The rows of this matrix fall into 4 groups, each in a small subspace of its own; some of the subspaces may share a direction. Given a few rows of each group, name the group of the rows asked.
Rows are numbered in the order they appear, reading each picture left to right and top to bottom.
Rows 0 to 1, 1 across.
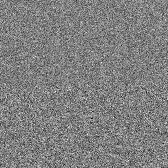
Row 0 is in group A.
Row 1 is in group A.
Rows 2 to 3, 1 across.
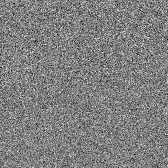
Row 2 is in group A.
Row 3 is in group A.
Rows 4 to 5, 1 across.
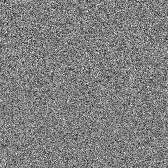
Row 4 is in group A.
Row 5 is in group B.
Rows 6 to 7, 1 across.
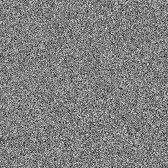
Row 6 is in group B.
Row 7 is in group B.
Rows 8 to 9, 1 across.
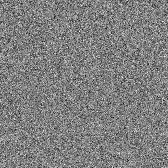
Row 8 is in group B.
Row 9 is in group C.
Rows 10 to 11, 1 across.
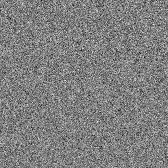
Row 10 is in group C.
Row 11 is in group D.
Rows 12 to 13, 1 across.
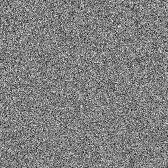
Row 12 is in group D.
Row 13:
A
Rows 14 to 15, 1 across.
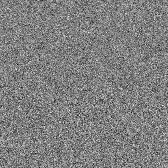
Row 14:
B
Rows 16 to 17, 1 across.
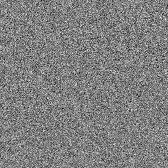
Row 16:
C
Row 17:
A
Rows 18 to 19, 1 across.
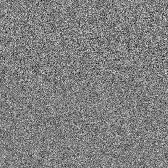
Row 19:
C
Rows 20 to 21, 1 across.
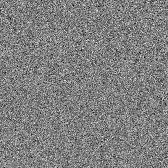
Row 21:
A
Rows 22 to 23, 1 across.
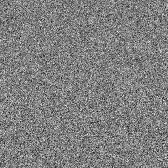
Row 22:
D
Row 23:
C
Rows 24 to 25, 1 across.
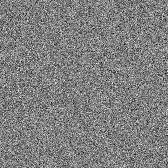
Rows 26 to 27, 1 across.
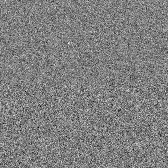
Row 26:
A
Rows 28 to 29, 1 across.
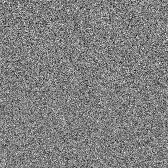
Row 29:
B
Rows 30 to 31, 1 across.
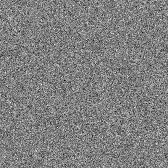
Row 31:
C
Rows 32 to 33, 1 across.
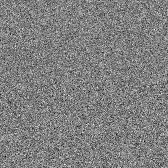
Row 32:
A
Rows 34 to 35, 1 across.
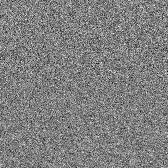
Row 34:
D
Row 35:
A
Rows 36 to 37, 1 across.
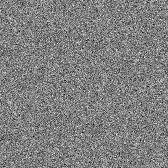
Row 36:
C
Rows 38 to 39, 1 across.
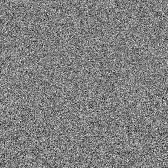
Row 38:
A
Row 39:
D
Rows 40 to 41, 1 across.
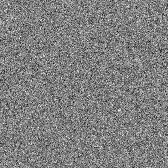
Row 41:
D
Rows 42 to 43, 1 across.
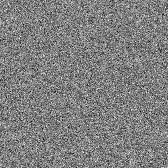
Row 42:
D
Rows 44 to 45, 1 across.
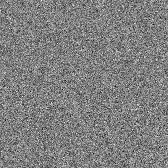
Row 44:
C
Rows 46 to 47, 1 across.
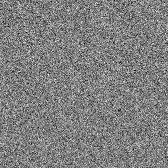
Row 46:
A
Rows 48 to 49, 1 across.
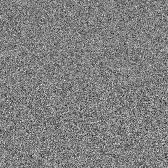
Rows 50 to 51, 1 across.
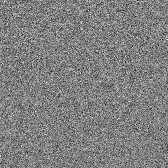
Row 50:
A
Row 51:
A
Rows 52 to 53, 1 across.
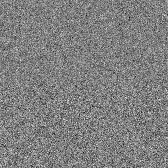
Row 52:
B
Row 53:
B
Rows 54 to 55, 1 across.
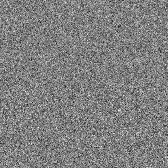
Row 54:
D
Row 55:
D
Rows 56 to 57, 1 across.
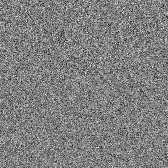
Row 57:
D
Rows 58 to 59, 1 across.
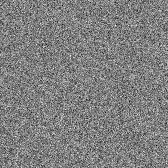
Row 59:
B
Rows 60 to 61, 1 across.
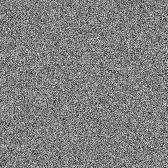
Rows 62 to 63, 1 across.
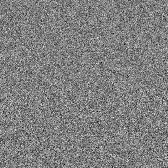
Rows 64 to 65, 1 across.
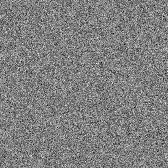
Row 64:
D
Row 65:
C
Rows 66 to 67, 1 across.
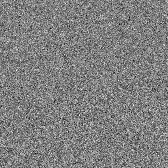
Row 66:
B
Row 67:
B
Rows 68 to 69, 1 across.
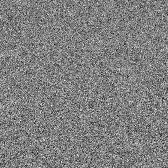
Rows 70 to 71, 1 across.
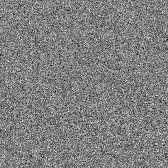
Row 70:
A
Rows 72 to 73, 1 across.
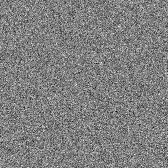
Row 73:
A
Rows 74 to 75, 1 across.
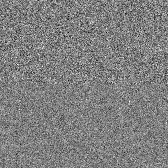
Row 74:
B
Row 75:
B
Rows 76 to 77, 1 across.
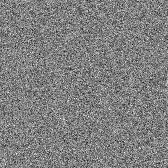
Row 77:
B
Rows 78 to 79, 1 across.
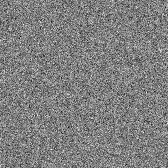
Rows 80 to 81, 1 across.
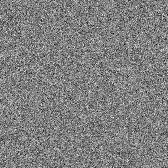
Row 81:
C
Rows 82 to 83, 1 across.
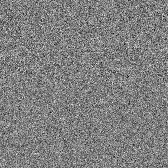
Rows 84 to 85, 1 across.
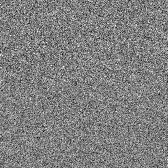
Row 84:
A
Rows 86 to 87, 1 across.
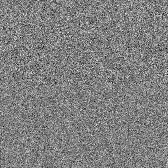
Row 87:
A
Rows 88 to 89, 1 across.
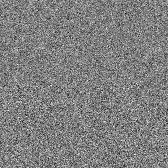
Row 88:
B
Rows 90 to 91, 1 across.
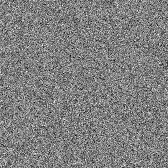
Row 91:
B
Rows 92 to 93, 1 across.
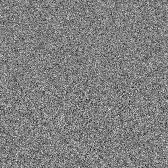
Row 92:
B
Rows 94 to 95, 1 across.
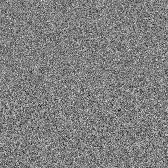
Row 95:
D
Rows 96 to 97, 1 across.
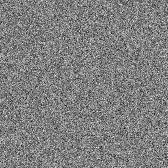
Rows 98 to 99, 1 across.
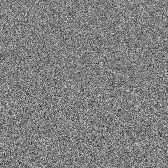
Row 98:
D
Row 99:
D
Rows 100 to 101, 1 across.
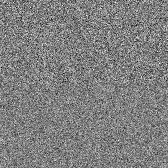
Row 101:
B
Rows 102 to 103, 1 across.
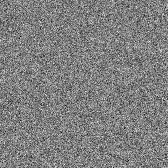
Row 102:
D
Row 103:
A
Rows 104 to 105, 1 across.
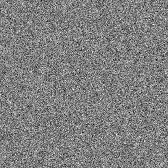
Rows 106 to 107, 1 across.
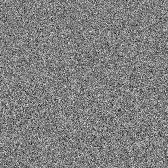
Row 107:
D
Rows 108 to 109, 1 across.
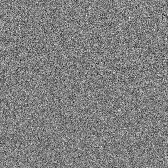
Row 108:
B
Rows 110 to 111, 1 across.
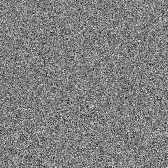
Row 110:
A
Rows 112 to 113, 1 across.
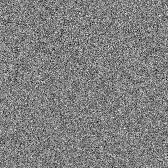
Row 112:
B
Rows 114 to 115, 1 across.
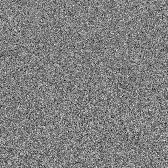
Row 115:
B
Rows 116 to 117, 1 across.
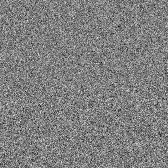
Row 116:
D
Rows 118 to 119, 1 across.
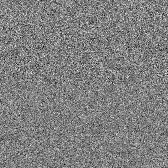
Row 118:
B
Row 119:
C
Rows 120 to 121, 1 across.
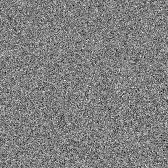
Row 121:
B
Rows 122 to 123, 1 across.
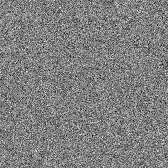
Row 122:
A
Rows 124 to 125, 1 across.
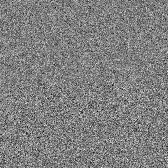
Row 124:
A
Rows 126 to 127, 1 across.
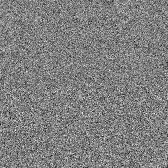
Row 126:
A
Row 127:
A
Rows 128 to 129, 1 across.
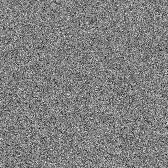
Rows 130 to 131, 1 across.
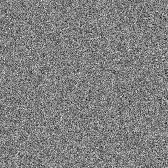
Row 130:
C
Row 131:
B
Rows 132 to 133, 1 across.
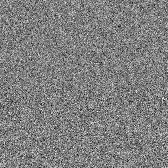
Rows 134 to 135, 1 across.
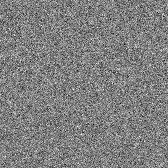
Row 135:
C
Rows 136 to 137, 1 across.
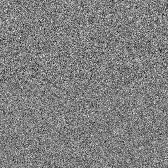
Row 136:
D
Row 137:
B
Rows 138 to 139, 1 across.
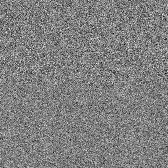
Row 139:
A
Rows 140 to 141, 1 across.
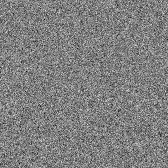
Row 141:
D
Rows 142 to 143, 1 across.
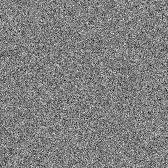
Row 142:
C
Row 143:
B
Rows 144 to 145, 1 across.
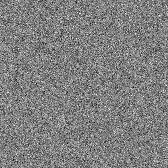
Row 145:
B
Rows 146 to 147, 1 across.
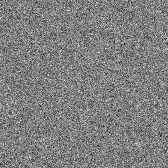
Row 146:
A
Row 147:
D
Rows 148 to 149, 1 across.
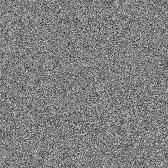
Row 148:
A
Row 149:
C
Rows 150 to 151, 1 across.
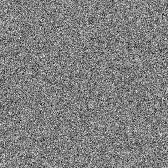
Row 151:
D
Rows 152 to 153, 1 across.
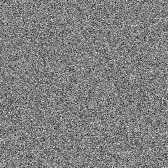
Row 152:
A
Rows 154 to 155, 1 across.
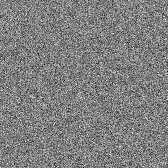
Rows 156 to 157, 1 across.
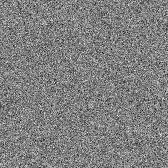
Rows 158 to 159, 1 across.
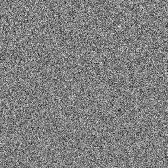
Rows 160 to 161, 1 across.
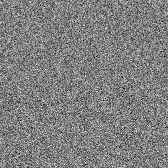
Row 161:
A
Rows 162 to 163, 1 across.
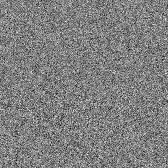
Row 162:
C
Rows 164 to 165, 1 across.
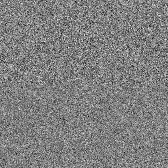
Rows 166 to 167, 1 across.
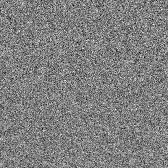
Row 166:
C
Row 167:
A
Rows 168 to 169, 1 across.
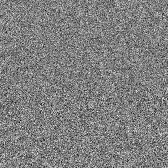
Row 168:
A
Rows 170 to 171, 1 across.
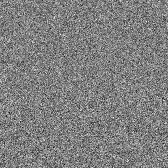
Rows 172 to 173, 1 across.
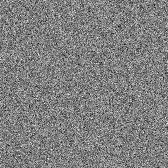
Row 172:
D
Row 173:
A
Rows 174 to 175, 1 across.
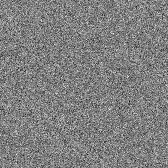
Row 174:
C
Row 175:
B
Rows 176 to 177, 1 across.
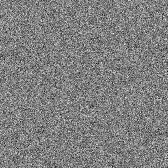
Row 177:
B
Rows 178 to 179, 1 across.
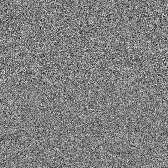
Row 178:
D
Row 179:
C
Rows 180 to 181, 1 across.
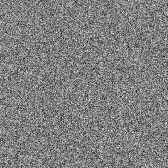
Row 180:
B
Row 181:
B
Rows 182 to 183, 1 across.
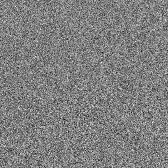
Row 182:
A
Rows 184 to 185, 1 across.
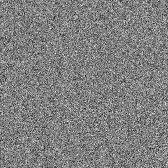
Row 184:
B
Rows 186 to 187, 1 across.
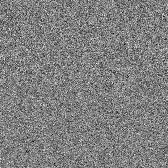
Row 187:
A
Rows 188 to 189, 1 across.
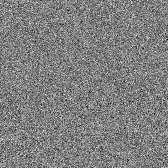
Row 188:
A
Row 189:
C
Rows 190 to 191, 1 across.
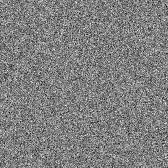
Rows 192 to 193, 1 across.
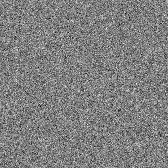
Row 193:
D
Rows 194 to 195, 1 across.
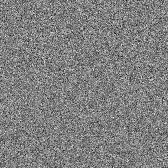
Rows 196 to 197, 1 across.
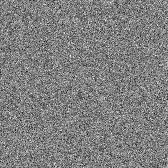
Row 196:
A
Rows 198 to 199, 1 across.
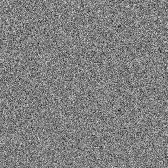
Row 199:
D
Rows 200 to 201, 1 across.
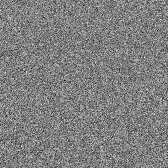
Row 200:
C
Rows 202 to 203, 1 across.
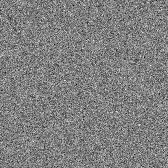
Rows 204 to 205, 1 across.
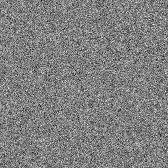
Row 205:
D
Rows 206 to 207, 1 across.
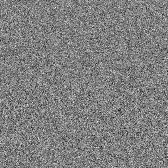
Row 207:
D
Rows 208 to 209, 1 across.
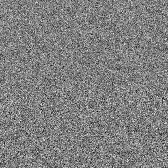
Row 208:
A
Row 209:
D
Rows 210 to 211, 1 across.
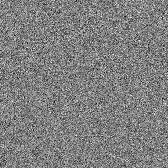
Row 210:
A
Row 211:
B
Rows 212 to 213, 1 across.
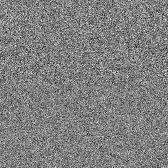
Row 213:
A
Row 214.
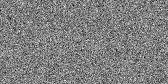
